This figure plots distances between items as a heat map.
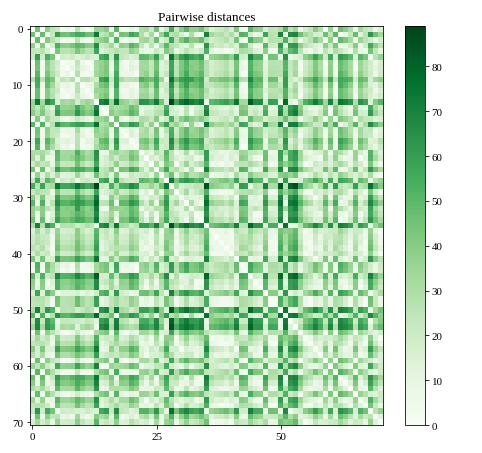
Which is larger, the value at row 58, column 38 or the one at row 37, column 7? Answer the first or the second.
the second
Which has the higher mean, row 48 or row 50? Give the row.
50
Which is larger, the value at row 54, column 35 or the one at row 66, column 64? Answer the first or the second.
the first
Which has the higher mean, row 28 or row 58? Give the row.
28
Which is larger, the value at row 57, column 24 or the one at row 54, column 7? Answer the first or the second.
the first
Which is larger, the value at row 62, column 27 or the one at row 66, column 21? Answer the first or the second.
the first
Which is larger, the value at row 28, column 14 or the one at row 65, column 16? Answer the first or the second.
the first
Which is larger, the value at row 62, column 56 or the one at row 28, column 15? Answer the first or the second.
the first
